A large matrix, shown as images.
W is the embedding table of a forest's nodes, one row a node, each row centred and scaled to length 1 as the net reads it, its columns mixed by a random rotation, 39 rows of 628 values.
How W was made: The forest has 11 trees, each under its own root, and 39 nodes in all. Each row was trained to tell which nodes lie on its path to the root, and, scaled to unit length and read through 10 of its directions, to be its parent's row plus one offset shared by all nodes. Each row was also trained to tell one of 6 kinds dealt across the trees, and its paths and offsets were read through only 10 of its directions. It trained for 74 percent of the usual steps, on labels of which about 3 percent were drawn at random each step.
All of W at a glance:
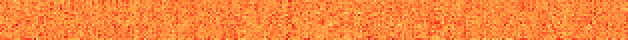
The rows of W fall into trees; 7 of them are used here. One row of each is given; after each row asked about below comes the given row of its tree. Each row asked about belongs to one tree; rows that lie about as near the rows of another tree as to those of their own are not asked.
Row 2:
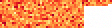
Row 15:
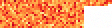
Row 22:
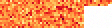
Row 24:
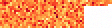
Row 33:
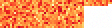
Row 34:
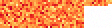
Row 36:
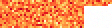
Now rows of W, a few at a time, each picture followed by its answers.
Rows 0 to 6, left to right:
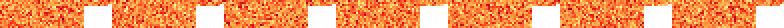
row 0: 22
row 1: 36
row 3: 22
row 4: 15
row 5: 34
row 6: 22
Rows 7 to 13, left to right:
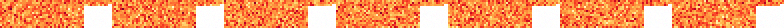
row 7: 34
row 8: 34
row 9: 2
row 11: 24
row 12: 36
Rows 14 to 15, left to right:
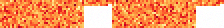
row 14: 33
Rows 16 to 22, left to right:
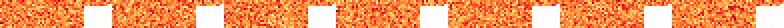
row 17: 34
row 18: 36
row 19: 2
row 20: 24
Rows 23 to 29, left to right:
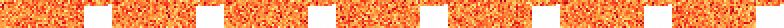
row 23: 24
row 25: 24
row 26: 33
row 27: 15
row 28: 24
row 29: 33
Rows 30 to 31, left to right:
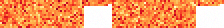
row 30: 33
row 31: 2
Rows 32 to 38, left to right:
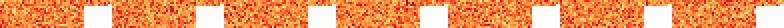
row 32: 36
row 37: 2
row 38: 34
